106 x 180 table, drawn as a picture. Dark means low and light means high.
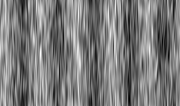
Slope: none. Stripes: upright, repeating 5 times. Histogram: bell-shaped. Average level on the scale: 50%. Grain: streaks running down.
